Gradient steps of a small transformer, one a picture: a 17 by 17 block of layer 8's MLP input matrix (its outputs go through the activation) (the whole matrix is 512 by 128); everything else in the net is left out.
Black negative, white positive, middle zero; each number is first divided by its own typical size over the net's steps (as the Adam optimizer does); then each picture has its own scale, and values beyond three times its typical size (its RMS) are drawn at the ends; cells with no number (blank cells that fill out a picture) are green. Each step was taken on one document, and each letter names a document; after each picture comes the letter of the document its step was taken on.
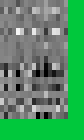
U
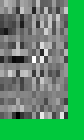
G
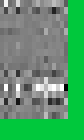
U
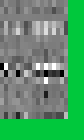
U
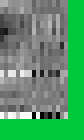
G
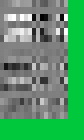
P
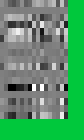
P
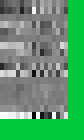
G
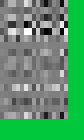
P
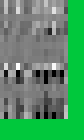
U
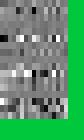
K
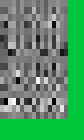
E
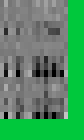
U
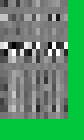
E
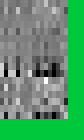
U
